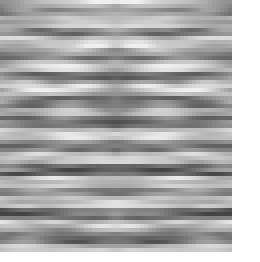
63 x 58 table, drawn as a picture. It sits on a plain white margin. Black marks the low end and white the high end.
Grain: streaks across. Stripes: horizontal, repeating 11 times. Ninth with the highest average: top middle. Mirror symmetry: left to right.
